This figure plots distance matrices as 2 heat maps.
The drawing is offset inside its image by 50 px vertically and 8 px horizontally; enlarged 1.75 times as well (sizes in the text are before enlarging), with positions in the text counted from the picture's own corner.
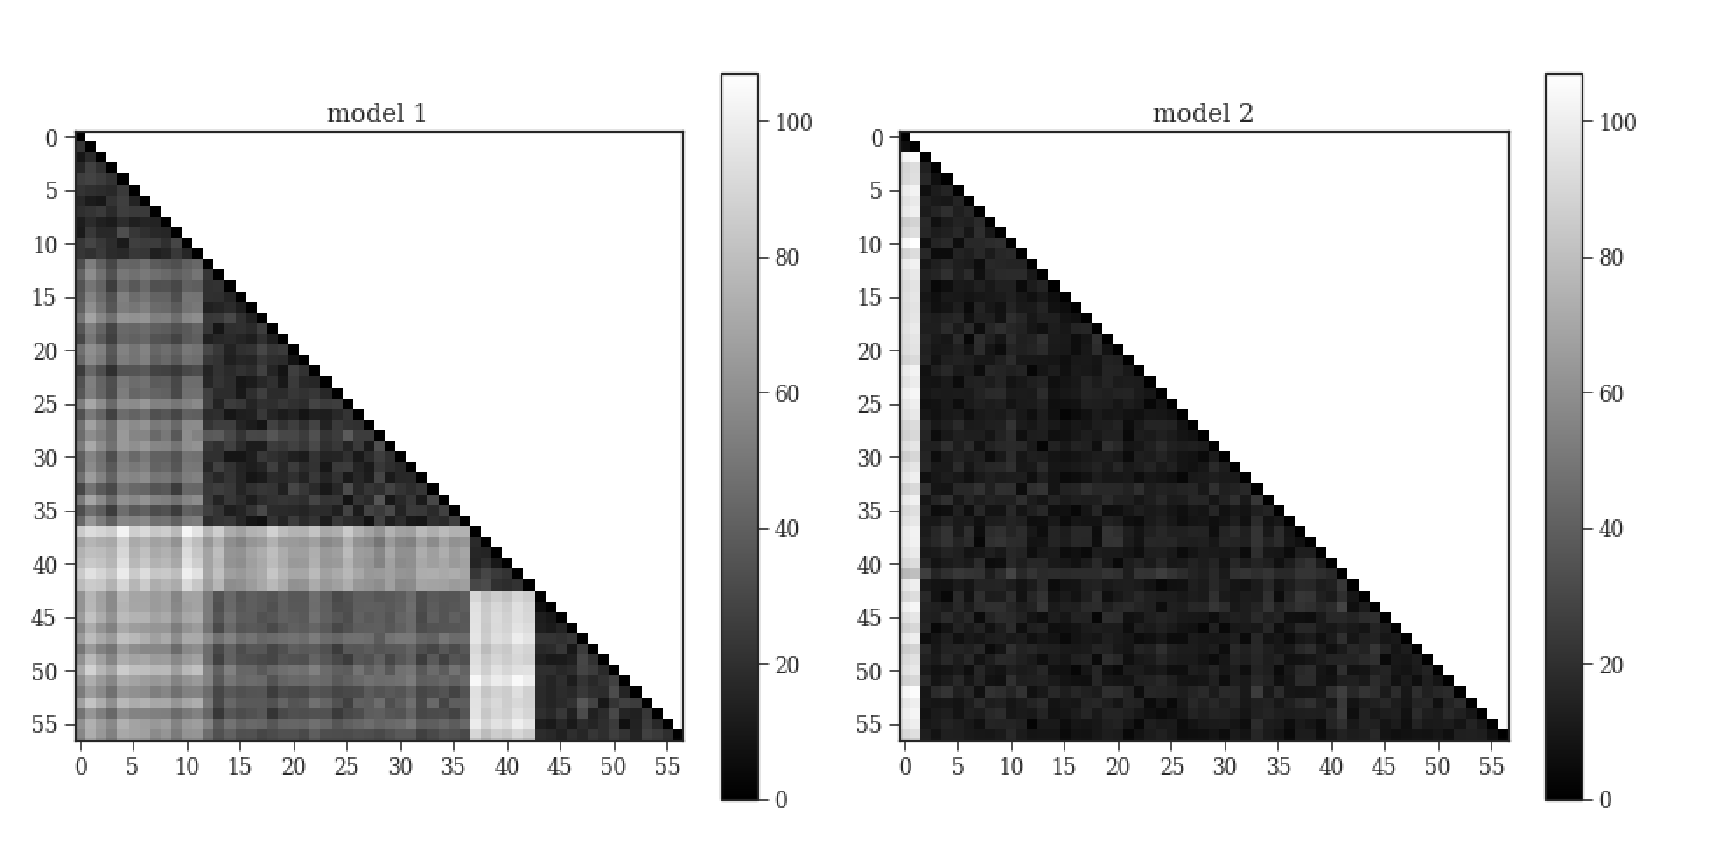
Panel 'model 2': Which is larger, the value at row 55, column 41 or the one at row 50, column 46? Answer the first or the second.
the first
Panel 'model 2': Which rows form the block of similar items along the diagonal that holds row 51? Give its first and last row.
2 to 56
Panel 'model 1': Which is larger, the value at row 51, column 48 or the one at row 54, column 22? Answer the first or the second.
the second
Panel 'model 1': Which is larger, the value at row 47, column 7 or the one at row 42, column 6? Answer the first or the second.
the second
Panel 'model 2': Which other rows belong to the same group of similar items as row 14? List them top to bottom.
2, 3, 4, 5, 6, 7, 8, 9, 10, 11, 12, 13, 15, 16, 17, 18, 19, 20, 21, 22, 23, 24, 25, 26, 27, 28, 29, 30, 31, 32, 33, 34, 35, 36, 37, 38, 39, 40, 41, 42, 43, 44, 45, 46, 47, 48, 49, 50, 51, 52, 53, 54, 55, 56
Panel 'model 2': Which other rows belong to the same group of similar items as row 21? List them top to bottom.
2, 3, 4, 5, 6, 7, 8, 9, 10, 11, 12, 13, 14, 15, 16, 17, 18, 19, 20, 22, 23, 24, 25, 26, 27, 28, 29, 30, 31, 32, 33, 34, 35, 36, 37, 38, 39, 40, 41, 42, 43, 44, 45, 46, 47, 48, 49, 50, 51, 52, 53, 54, 55, 56
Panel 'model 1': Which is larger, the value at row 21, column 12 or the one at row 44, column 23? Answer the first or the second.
the second
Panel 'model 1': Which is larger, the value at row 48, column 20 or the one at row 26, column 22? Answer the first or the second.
the first
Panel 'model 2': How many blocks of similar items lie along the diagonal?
2
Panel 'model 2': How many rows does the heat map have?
57
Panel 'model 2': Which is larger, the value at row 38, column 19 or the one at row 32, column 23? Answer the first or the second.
the first
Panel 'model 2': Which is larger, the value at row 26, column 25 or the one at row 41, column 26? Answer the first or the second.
the second
